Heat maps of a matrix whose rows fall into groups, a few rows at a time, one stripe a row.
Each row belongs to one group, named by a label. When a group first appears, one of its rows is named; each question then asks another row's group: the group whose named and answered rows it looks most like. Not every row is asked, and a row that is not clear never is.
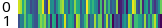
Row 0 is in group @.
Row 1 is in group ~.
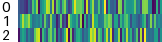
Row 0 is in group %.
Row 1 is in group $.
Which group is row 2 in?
~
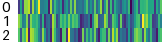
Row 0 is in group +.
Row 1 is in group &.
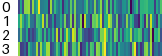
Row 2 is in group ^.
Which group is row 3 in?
%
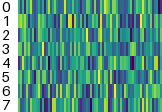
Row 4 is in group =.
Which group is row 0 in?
&
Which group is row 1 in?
$
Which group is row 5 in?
+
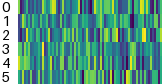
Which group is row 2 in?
&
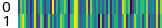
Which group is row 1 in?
@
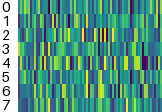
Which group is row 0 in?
+
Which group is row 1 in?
=
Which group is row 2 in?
&
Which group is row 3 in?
@
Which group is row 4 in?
^
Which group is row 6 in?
%
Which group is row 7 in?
%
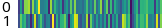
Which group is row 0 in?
+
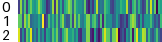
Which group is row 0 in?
^
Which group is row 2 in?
&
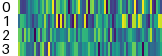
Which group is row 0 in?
%
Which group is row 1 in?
^
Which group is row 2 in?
+
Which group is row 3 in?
@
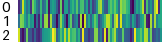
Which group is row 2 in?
&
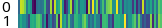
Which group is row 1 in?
^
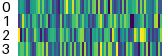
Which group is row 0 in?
~
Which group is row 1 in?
=
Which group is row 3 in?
$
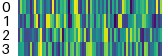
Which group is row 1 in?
%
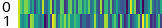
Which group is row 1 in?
&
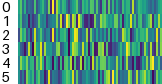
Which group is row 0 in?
@
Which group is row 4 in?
$
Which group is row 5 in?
&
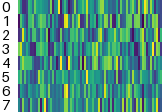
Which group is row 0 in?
%
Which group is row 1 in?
~
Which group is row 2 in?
=
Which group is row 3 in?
$
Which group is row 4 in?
$
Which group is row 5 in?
@
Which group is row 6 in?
~
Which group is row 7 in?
~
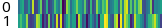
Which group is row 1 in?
^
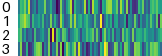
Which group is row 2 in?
@
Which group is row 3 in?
^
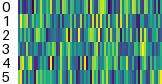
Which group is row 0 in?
%
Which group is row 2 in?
~
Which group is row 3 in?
&
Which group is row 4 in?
$
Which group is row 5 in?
$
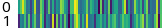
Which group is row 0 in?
@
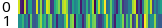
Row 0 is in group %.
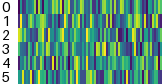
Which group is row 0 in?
^
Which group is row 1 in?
~
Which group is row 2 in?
@
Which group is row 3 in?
%
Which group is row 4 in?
=
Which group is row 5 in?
~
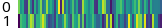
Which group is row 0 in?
%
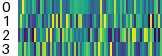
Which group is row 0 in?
=
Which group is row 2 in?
%
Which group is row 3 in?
+
